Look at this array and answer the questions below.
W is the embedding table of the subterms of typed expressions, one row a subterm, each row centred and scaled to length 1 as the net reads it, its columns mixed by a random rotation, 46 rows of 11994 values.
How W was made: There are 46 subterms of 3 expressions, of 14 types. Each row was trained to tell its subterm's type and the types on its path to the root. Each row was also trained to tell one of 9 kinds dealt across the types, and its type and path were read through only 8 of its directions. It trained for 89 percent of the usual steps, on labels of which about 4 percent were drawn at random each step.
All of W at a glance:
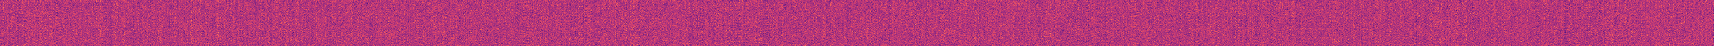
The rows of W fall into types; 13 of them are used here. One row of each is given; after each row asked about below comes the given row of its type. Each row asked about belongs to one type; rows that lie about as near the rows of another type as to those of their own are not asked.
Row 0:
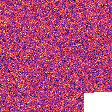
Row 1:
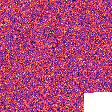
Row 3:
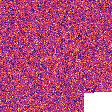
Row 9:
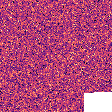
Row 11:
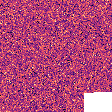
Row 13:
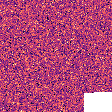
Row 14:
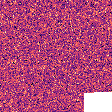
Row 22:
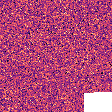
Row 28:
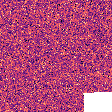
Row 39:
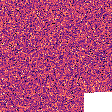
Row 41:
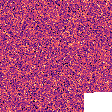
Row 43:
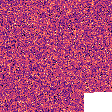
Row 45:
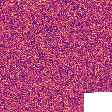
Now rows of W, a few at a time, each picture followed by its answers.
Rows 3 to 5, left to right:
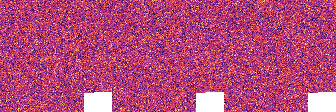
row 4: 45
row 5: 45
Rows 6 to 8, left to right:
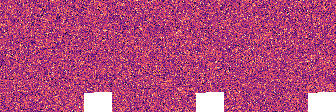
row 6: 1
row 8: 22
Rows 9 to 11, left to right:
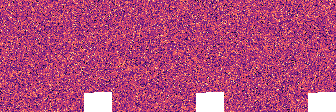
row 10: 28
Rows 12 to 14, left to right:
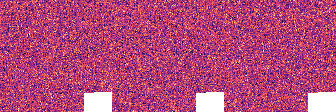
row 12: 3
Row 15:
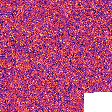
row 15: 43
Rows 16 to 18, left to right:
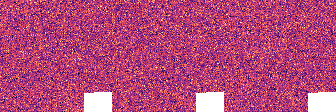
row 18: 11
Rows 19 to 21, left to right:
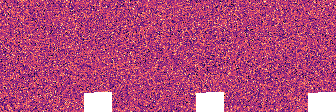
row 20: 28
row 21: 11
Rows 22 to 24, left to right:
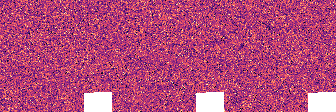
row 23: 28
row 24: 9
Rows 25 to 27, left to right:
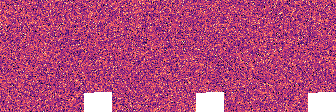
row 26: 39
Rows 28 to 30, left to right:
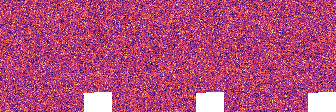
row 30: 0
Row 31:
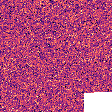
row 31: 45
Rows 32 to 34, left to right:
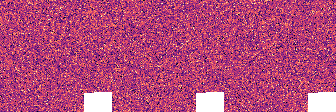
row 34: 39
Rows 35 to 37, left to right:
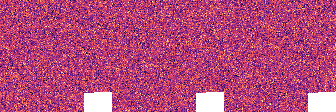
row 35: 1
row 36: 11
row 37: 3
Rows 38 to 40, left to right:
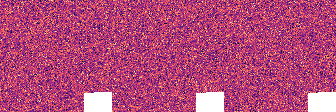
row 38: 0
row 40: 0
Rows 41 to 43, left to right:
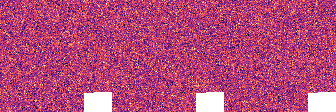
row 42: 39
